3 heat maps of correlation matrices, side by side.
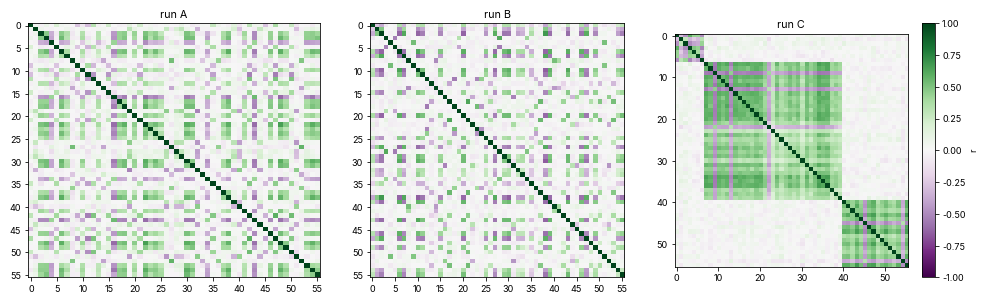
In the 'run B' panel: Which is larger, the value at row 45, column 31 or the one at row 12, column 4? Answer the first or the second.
the second
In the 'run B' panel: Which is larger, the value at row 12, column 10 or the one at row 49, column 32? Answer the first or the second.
the second
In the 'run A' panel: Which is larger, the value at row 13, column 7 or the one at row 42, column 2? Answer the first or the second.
the first
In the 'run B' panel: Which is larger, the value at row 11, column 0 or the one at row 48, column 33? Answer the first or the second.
the first
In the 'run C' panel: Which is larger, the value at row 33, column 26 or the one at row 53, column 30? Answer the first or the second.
the first
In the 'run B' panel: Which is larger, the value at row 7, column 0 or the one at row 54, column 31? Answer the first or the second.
the second
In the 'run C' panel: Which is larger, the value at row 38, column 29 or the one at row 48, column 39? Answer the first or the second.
the first
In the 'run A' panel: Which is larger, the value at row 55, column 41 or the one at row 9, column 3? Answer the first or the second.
the first
